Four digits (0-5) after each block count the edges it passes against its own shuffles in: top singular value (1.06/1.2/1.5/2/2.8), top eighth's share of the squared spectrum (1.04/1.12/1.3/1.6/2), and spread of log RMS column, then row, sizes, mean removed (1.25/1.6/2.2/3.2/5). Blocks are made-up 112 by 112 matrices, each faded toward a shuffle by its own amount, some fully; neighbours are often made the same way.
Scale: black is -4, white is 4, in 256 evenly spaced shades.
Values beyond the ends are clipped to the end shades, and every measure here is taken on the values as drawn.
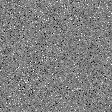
0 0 0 0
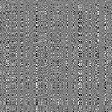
5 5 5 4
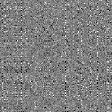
4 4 3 2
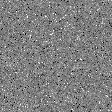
1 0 0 0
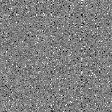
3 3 2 1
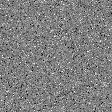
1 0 0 0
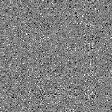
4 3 2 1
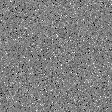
0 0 0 0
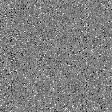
3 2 1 1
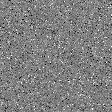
0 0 0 0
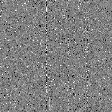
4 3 2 1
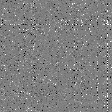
3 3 2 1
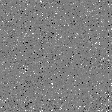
2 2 1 1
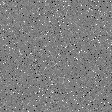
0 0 0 0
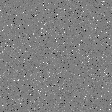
0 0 0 0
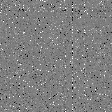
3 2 2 1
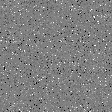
1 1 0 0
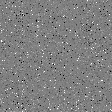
1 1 0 0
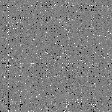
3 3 2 2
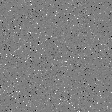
1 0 0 0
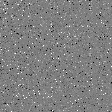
1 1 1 0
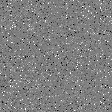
1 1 1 1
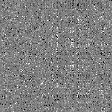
4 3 3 1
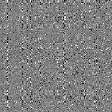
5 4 3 2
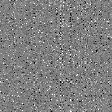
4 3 2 1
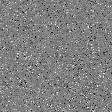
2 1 0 0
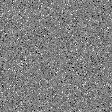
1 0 1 0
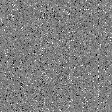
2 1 2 0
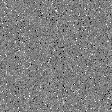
1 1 2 0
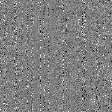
2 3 4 0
